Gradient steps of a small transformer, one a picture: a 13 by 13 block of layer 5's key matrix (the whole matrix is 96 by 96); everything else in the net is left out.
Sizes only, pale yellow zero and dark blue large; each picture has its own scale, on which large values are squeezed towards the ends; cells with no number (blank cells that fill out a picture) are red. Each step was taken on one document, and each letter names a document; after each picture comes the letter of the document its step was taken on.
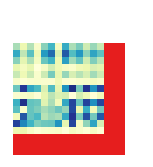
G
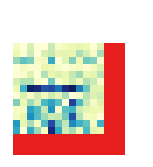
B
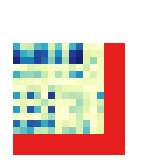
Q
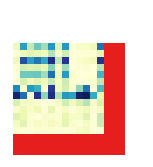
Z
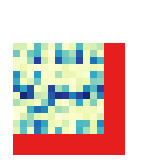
Q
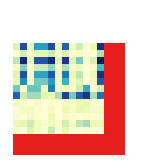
Z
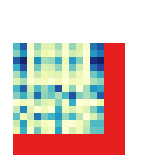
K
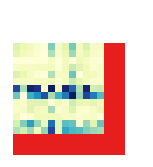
B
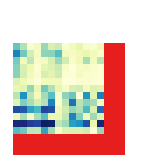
G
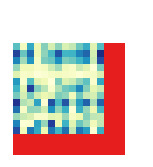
Q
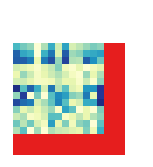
Q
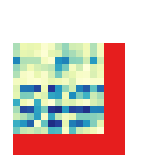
K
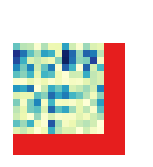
Q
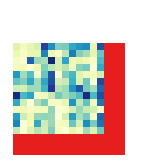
B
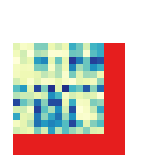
K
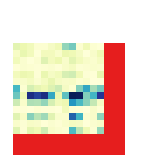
B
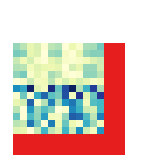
B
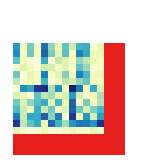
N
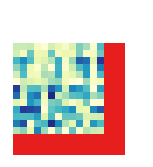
K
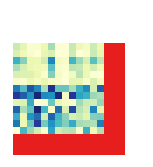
K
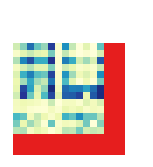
Z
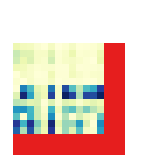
G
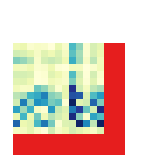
N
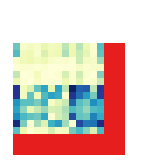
N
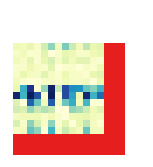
B
